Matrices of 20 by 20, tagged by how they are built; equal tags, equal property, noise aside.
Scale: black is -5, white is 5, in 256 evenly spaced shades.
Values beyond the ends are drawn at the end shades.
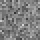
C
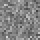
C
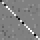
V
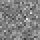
C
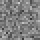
C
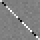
V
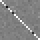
V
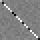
V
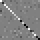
V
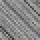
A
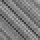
A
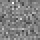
C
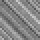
A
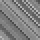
A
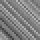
A
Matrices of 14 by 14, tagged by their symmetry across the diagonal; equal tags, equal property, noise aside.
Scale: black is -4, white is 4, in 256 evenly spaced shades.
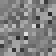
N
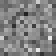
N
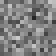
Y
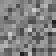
N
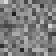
Y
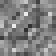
N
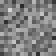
N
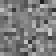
Y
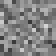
Y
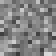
Y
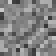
N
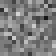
Y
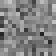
Y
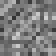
N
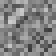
N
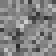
N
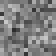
Y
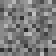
Y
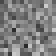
Y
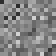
N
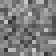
Y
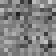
Y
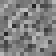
N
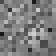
N
